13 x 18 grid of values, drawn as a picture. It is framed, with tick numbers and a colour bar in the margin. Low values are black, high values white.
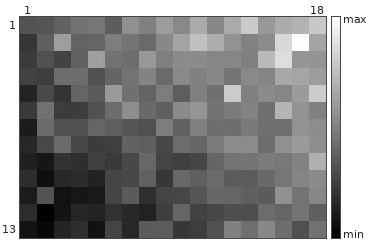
Neither half mirrors the other. There is an overall slope up to the top right. The histogram is bell-shaped. The ninth with the lowest average is the bottom left. The ninth with the highest average is the top right.
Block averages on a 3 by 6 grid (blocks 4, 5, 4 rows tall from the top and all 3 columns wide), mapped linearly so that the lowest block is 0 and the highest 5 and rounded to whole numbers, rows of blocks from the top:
233445
122334
001223
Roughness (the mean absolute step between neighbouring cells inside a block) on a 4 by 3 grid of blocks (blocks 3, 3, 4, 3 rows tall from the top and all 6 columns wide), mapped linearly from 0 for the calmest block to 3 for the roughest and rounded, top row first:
213 / 212 / 110 / 111
